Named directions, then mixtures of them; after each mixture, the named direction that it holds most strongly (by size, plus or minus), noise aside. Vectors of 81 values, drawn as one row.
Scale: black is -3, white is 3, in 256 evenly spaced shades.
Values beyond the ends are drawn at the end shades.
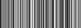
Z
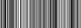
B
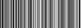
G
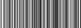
G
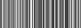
Z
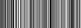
B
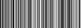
G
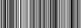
B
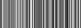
Z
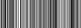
B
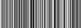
Z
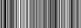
B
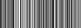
Z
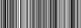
B
